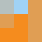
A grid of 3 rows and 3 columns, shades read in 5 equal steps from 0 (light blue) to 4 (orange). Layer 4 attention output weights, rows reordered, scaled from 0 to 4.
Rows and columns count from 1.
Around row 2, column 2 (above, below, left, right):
0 4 3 3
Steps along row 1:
down up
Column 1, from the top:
1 3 4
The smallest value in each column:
1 0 3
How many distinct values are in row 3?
2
